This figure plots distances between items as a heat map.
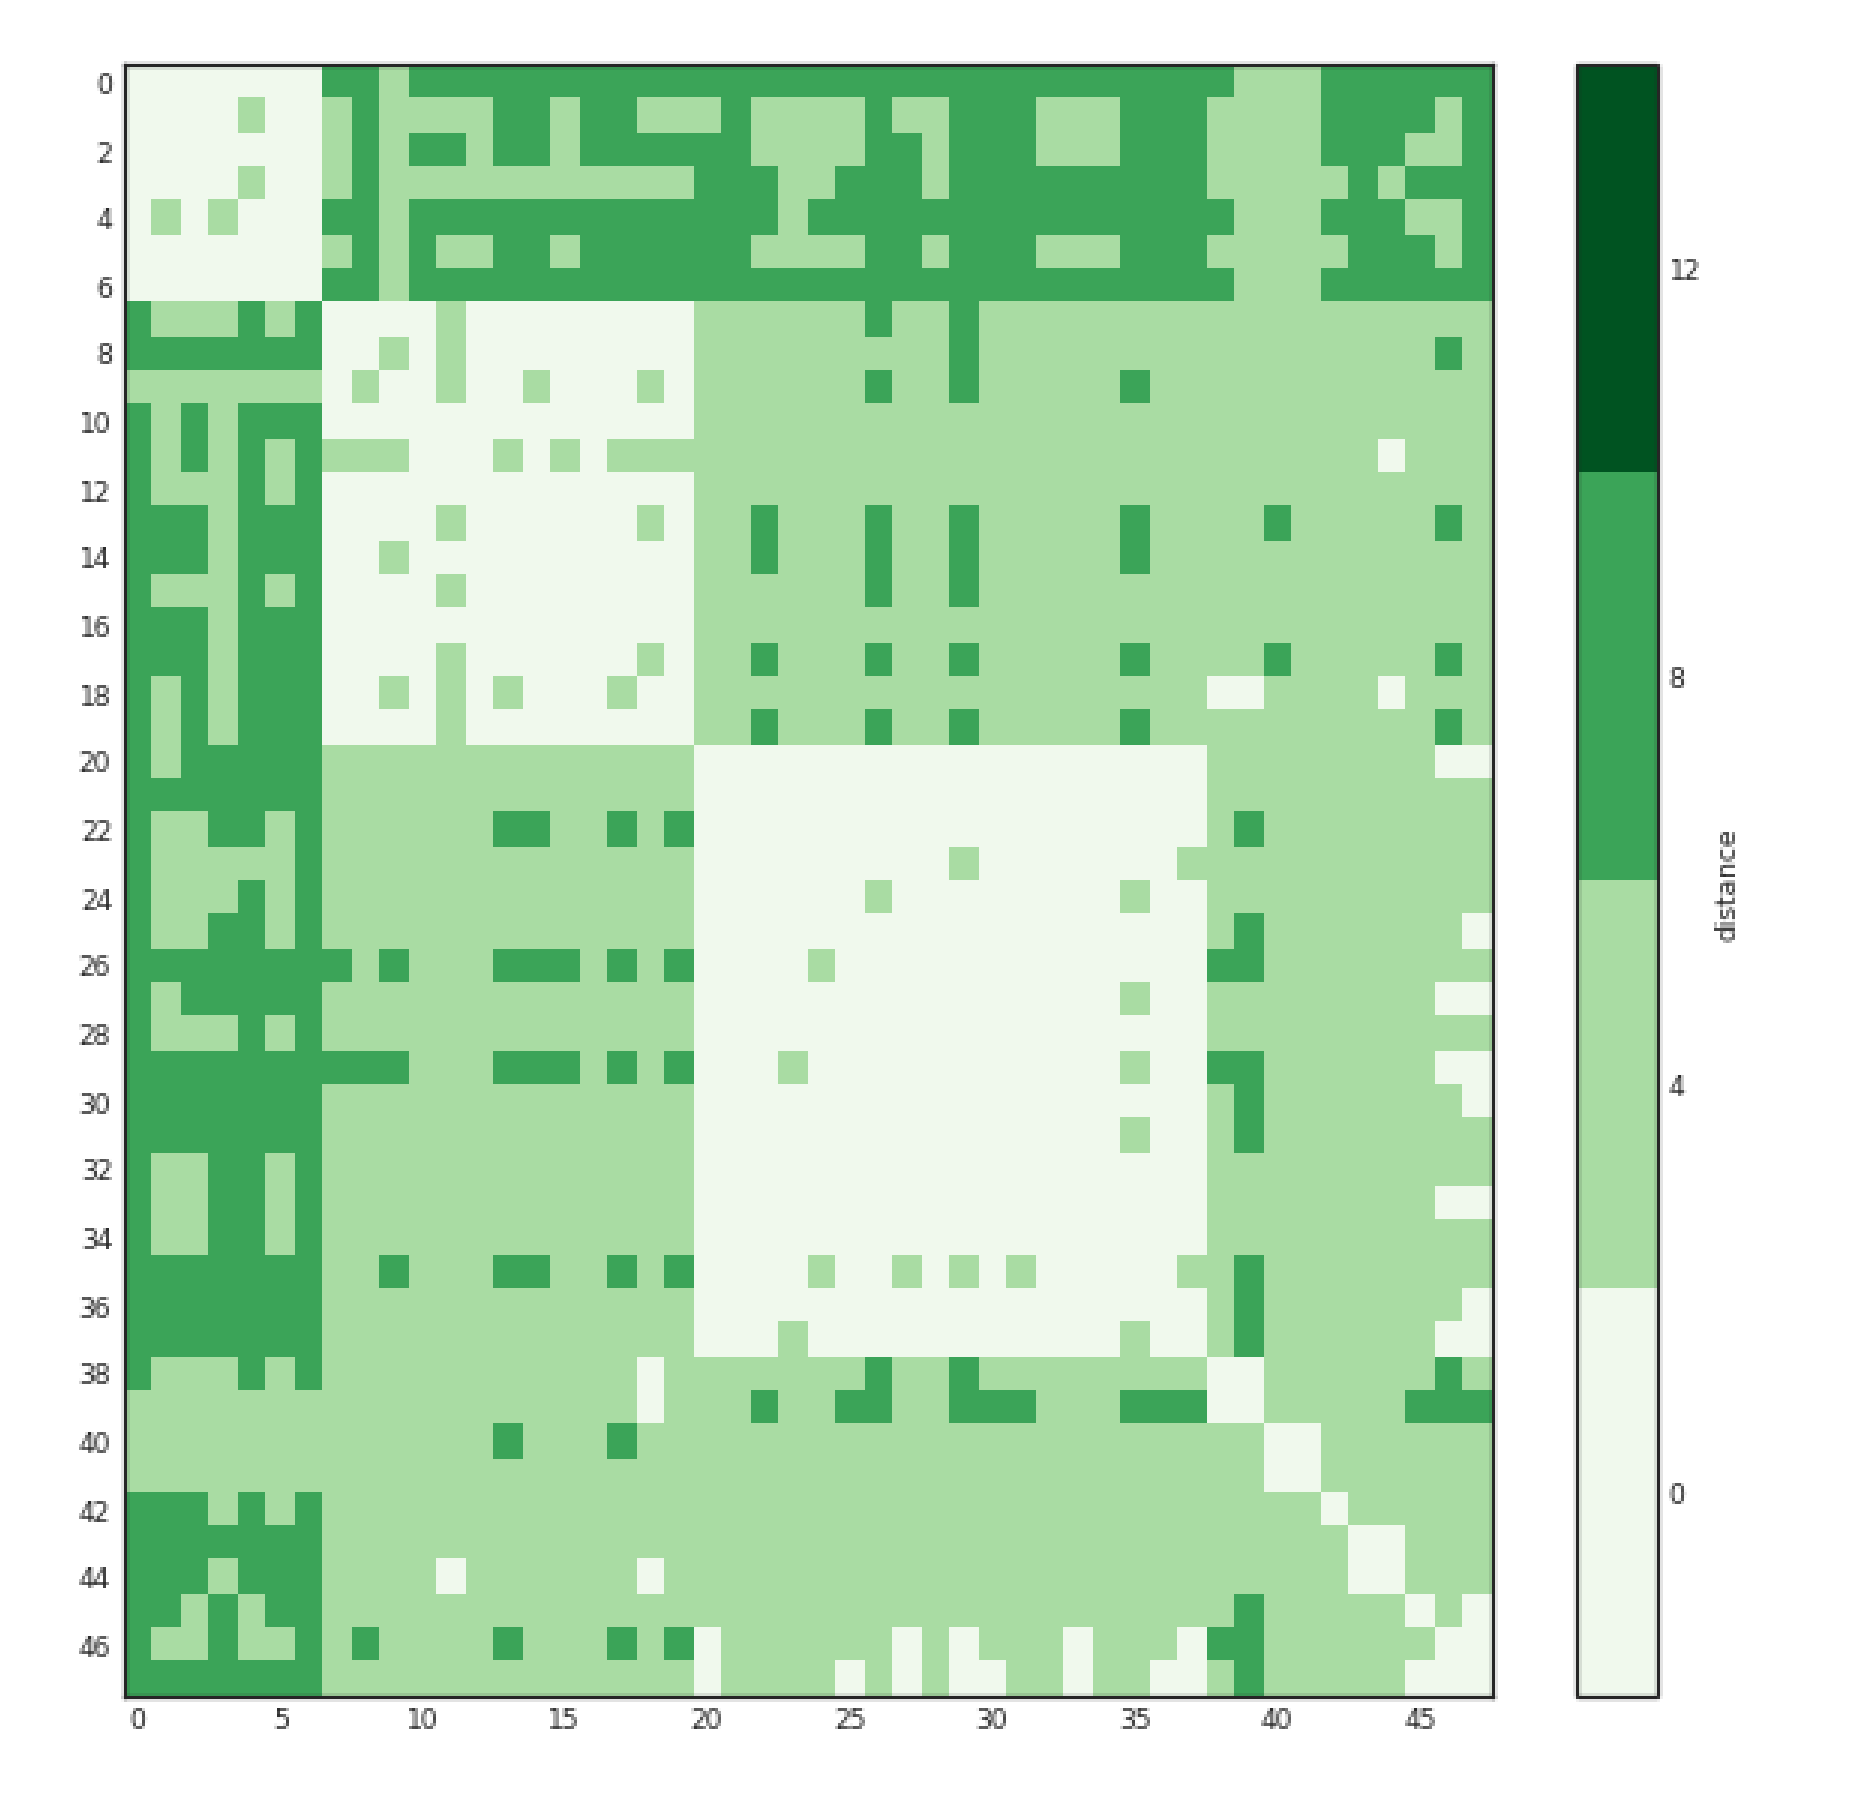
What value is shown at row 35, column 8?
4
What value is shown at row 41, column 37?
4
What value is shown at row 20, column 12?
4
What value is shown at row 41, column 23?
4
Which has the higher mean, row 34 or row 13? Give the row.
13
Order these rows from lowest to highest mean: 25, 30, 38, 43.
25, 30, 38, 43
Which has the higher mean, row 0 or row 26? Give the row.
0
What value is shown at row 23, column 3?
4
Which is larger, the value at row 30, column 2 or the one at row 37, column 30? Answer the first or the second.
the first
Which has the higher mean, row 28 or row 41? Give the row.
41
